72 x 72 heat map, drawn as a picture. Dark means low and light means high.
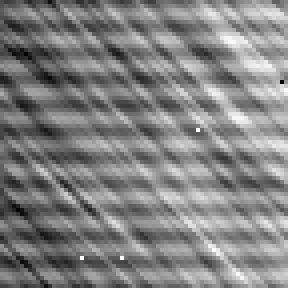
The histogram is bell-shaped. Four lone cells stand out: three far higher and one far lower than their neighbours. Stripes running across repeat 11 times from top to bottom. Values rise toward the right. On average the colour sits 50% of the way up the scale. No row or column stands out.
